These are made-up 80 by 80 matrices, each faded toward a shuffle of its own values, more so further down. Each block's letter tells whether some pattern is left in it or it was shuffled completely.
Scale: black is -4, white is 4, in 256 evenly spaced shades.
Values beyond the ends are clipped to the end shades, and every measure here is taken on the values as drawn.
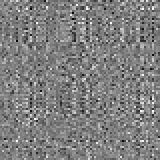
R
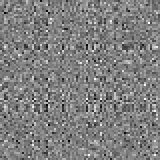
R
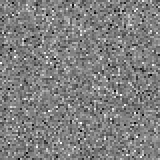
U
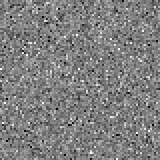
U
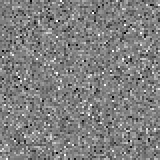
U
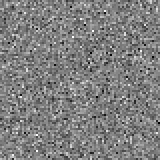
U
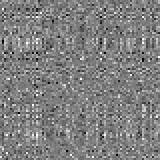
R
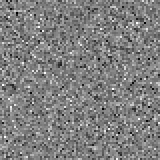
U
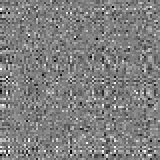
R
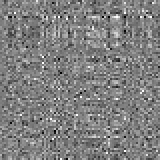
R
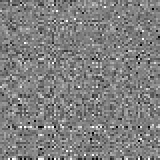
R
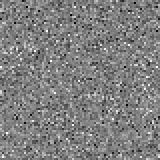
U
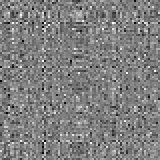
R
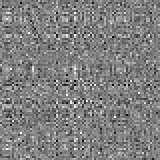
R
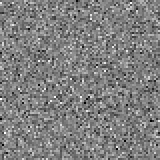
U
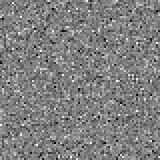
U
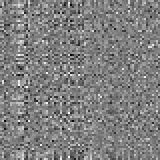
R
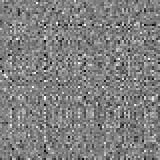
R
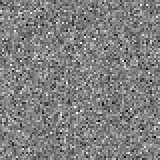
U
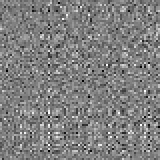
R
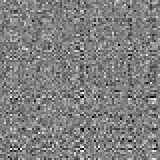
R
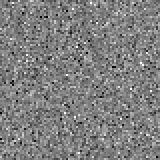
U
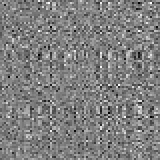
R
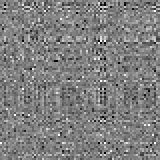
R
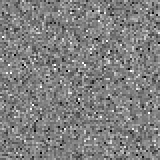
U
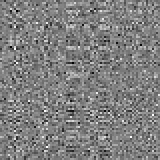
R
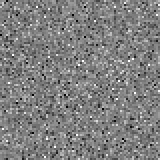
U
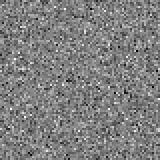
U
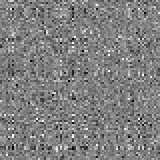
R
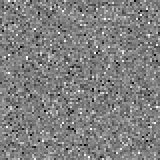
U
